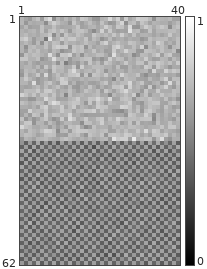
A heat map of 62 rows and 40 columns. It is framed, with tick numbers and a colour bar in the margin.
The table splits into 2 rows of 1 panel. Panel 1,1: high, fine-grained. Panel 2,1: middling, checkered, strong in contrast.
